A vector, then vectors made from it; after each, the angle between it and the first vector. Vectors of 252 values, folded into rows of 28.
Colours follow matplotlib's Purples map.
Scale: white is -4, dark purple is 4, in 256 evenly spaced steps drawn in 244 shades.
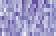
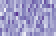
nearly parallel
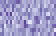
partly opposed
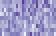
nearly parallel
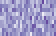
partly opposed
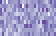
partly opposed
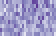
nearly parallel
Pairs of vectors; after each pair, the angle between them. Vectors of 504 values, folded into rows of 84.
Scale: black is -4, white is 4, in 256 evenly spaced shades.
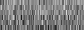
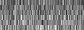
nearly opposite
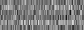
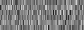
partly aligned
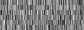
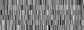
nearly parallel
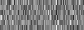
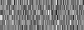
nearly parallel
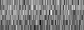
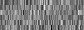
orthogonal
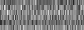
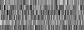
nearly opposite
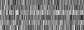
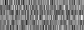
partly opposed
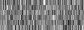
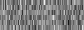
nearly parallel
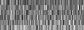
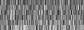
nearly parallel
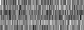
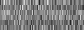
partly opposed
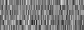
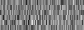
nearly opposite
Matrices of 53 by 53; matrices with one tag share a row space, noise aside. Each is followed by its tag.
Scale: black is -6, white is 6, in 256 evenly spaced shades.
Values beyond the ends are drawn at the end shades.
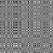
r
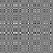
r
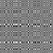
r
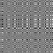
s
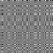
s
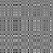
r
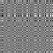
s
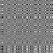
s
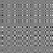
s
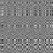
s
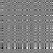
s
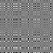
r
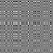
r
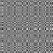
s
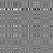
r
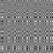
s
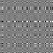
s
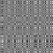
s
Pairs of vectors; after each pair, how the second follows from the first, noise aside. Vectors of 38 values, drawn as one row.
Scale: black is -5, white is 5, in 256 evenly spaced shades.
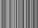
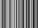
scaled up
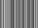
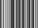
scaled up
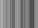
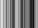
scaled up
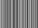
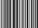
scaled up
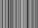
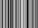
scaled up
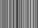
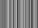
sign-scrambled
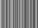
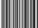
scaled up
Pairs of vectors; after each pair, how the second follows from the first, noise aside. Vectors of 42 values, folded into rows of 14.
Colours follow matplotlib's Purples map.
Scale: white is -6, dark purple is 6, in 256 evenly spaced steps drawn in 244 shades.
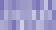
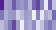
scaled up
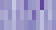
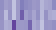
reversed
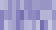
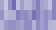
reversed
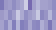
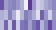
scaled up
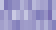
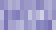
reversed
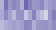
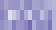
reversed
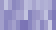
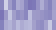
reversed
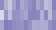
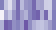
scaled up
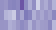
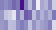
scaled up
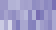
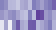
scaled up
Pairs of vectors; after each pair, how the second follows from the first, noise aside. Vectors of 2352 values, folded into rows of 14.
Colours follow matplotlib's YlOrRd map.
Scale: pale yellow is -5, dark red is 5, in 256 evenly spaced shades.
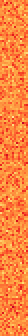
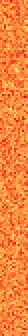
shuffled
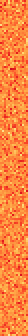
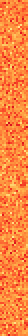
shuffled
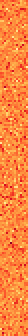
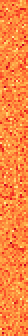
copied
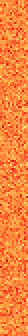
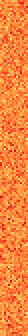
shuffled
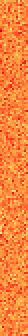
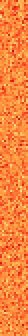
shuffled
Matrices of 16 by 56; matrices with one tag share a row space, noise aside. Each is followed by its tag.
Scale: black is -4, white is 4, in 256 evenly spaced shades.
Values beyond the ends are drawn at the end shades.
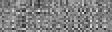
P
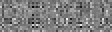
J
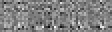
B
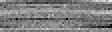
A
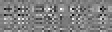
B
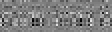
J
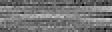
A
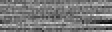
A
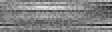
A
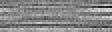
A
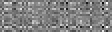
J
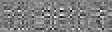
B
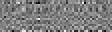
P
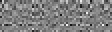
J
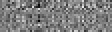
P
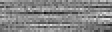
A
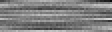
A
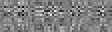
B
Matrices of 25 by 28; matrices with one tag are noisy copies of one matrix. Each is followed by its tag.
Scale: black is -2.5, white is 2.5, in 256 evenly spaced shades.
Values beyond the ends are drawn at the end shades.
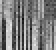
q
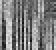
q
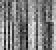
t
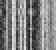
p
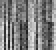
t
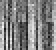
t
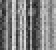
p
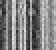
p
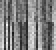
t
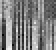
q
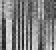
q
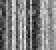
p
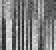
q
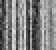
p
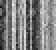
p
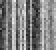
p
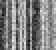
p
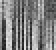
q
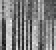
q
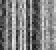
p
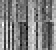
t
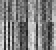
t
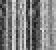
p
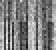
t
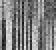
q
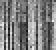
t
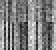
t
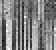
q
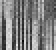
q
